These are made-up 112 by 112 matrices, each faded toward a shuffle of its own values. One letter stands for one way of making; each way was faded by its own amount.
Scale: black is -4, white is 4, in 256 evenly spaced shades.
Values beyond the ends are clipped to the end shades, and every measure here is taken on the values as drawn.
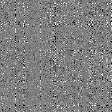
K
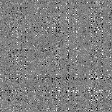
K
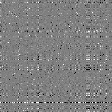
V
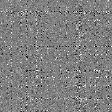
K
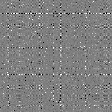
V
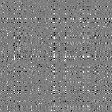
V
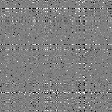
V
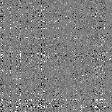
K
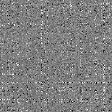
K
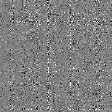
K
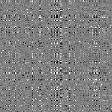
V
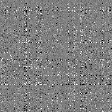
K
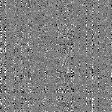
K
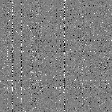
K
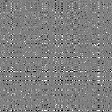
V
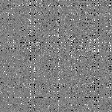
K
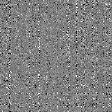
K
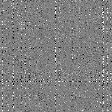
K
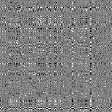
V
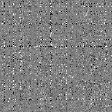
K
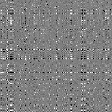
V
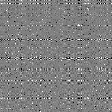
V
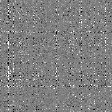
K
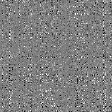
K
